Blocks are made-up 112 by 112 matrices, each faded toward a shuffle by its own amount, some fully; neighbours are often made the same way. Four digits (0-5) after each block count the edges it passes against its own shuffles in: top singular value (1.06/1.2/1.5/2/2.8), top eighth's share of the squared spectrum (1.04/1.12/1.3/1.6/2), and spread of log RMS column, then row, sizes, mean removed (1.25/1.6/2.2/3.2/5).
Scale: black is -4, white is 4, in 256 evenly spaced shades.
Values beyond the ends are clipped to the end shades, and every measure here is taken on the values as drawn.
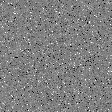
0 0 0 0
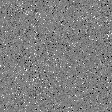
1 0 1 0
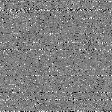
2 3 0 3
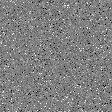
0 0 0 1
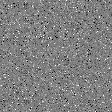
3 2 0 0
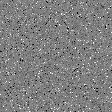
2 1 0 0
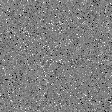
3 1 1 0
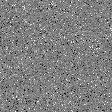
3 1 0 0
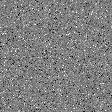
1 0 0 0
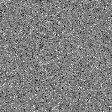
3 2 1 0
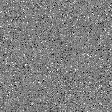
3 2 1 0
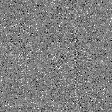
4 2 1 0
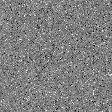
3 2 0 0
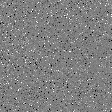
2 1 0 0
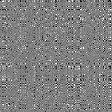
5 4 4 3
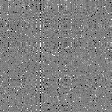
5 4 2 2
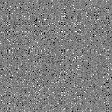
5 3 2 2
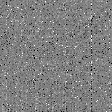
4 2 1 1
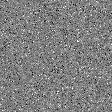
0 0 0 0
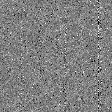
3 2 2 0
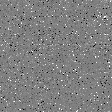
3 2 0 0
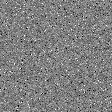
0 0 0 0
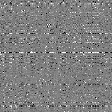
5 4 2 3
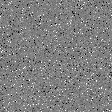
2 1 0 0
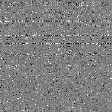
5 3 1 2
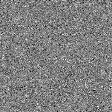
0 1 0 2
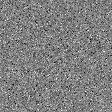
0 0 0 0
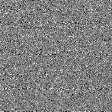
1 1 0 3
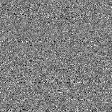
1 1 0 3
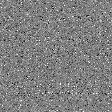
1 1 0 2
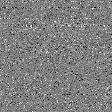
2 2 0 2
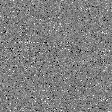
1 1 0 2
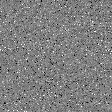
0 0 0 1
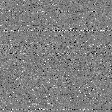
2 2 0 3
